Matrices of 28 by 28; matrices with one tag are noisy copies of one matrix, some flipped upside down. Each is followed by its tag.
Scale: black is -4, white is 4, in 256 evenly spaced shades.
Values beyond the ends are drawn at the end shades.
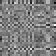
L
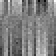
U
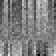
U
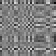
L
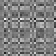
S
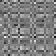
S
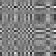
L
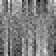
U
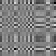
L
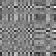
L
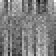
U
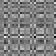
S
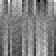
U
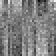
U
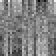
U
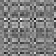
S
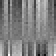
U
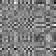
L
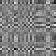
L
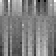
U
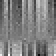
U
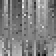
U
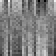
U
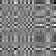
L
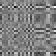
L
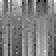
U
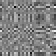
L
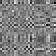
L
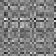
S
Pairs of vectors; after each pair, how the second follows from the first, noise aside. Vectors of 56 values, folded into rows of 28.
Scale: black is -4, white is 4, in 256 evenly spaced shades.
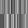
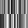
scaled up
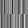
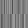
shrunk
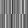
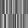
reversed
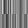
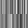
wrapped around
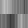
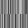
shuffled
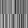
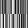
scaled up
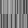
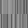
shrunk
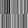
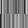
shuffled
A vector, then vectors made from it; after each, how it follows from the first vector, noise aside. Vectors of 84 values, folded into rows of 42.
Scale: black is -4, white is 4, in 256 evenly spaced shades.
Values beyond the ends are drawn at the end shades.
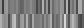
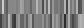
negated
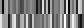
scaled up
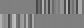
partly zeroed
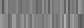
shrunk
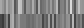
wrapped around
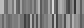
wrapped around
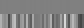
partly zeroed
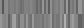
shrunk
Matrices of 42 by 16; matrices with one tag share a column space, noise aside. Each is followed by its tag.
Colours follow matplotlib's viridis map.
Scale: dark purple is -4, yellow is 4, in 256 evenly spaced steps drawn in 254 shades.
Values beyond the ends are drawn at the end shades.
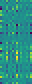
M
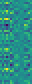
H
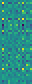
H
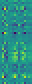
M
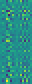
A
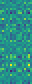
H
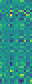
A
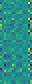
H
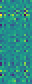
A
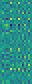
H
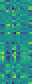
M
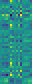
A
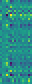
A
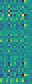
A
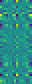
A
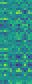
H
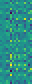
H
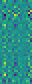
A
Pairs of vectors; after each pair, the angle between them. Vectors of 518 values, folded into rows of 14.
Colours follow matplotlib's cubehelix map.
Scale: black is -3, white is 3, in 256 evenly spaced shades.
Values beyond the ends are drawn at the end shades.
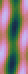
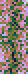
partly aligned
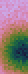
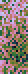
partly aligned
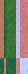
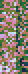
partly opposed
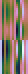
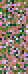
orthogonal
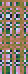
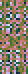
nearly opposite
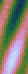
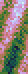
nearly opposite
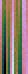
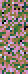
orthogonal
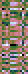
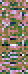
nearly opposite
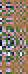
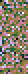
partly opposed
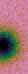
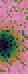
nearly parallel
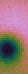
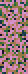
orthogonal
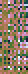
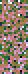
partly aligned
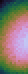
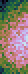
nearly parallel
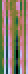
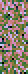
orthogonal
